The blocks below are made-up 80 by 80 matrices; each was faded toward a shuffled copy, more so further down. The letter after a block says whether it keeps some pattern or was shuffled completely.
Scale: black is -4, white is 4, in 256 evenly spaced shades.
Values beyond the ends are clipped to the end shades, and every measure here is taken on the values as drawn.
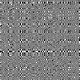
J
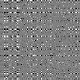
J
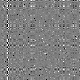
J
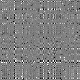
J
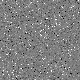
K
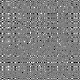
J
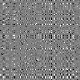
J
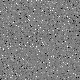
K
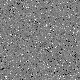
K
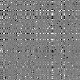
J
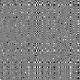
J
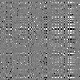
J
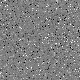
K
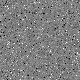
K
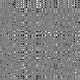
J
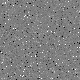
K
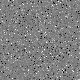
K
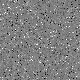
K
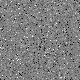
K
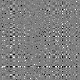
J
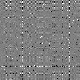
J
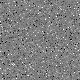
K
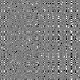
J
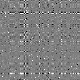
J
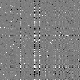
J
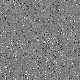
K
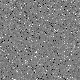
K
